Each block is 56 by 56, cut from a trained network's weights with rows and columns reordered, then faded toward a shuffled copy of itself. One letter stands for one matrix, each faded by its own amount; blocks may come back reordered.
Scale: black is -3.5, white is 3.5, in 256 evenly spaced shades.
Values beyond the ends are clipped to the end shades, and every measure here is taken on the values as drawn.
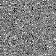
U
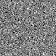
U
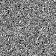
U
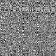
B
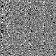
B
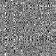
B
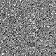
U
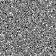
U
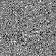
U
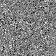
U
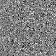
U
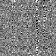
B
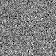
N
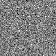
N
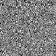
U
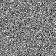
N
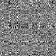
B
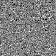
U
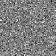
U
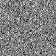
U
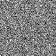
N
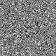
U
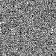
N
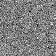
N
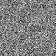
N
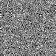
U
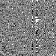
B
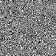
U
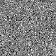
U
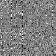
B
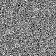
N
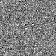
N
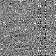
B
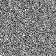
N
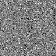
U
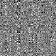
B
